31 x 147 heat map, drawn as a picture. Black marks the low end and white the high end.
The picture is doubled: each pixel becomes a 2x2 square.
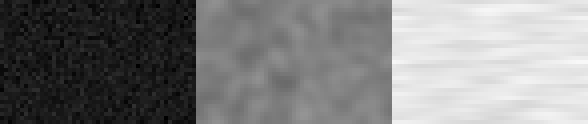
It is made of 1 by 3 panels. Panel 1,1: very low, fine-grained, faint in contrast. Panel 1,2: middling, blotchy, faint in contrast. Panel 1,3: very high, streaked across, faint in contrast.
